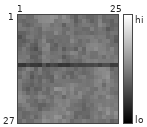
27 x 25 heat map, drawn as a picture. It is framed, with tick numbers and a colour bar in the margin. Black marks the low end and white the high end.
Odd lines: row 13. Grain: streaks across. Histogram: skewed, a long tail of low values.
